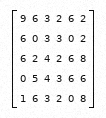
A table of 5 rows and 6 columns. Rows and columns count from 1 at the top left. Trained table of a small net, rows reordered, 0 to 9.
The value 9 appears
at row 1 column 1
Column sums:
22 19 17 12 18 26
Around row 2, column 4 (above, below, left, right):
2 2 3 0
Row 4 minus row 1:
-9 -1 1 1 0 4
